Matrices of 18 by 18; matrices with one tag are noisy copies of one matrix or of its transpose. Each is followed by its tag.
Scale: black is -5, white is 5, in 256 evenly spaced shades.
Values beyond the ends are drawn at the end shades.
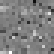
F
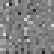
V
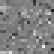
F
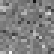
F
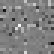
V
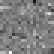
F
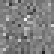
V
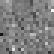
F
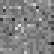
V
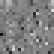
F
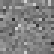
V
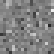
F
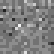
V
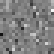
F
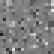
F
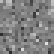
F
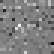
V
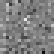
V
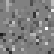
F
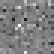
V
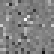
V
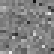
F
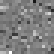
F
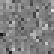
F
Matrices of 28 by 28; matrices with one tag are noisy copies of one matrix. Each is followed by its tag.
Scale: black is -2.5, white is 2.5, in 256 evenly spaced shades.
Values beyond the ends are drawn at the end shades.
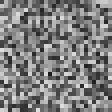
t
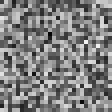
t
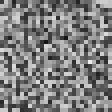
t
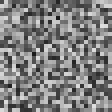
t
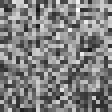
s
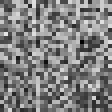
s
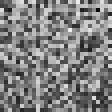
s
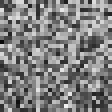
s
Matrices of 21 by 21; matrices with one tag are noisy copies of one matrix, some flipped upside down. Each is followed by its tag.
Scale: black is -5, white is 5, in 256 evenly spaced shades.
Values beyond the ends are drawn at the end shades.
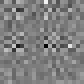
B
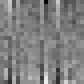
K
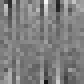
K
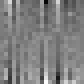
K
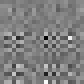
B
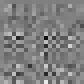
B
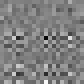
B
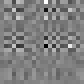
B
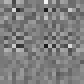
B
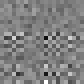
B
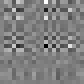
B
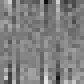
K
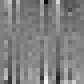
K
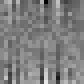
K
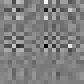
B
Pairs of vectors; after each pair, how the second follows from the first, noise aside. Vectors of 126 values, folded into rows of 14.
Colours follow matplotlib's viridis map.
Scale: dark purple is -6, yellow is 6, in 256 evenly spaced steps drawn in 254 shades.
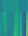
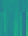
shrunk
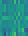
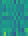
negated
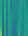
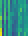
scaled up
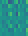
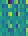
scaled up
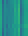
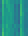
negated
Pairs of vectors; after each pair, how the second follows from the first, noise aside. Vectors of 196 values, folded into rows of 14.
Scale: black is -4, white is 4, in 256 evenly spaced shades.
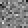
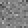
shrunk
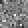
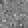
shrunk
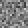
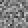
wrapped around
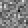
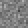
shrunk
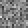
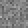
shrunk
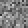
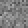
shrunk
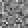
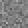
shrunk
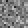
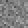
shrunk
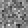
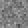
shrunk
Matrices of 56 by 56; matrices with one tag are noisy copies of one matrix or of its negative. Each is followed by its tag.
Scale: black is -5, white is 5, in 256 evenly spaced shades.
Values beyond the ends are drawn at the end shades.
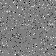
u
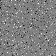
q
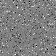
u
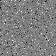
q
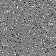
u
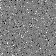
q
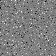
q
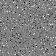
u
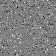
u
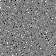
q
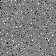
q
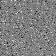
q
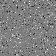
u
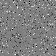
u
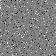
q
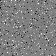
q
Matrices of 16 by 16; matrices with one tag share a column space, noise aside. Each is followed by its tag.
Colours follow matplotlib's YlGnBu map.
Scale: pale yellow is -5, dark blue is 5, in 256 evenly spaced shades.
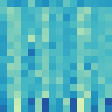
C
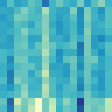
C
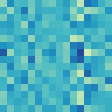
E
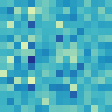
E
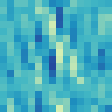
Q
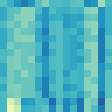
C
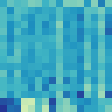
C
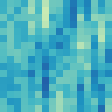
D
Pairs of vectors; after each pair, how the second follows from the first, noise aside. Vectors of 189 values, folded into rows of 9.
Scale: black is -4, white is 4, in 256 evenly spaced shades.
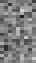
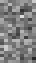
negated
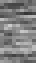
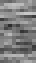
negated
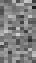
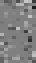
partly zeroed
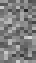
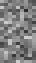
copied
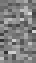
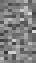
copied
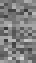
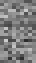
negated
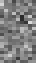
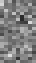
copied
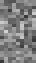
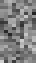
negated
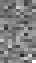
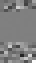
partly zeroed
